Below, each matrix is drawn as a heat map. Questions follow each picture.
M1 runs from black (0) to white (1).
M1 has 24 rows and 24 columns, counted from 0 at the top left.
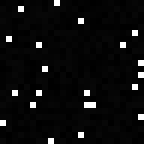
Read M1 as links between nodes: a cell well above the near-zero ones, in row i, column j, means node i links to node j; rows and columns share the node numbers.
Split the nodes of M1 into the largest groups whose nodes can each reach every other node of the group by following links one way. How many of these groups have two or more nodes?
0
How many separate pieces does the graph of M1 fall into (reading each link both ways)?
6
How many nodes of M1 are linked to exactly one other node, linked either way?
7
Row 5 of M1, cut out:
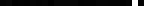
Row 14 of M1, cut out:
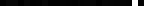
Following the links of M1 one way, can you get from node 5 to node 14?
no
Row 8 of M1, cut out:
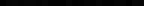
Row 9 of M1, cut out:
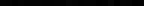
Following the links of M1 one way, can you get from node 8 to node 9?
no
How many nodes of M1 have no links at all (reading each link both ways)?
4
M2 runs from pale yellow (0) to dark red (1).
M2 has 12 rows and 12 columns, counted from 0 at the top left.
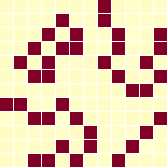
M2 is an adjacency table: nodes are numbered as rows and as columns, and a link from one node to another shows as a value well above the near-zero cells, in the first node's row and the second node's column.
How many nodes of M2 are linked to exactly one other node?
1
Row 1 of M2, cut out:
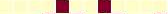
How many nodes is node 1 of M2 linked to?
2
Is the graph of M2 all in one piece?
yes
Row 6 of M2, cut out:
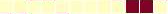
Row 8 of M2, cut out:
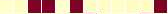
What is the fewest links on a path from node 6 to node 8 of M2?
4
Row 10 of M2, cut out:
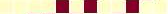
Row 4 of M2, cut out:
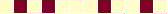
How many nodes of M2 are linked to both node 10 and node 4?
0
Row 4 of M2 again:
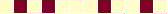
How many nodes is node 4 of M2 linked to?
4
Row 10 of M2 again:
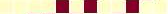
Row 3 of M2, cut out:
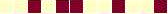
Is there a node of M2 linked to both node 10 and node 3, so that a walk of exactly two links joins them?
yes
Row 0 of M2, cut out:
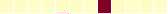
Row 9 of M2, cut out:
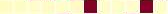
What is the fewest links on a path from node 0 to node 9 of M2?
4
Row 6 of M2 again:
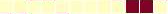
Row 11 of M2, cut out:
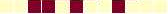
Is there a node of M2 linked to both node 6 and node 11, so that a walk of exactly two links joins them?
no
